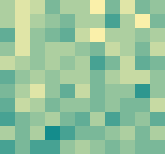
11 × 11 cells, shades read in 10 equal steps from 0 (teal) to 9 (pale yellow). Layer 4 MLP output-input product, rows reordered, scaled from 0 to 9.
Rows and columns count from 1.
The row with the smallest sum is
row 11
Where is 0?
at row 10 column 4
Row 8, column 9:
4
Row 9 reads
2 4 5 6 4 3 6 2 4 5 3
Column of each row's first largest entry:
7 10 7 2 1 9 3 2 4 1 6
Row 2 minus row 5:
-1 2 1 -1 -1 0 4 -2 -1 6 0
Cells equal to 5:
25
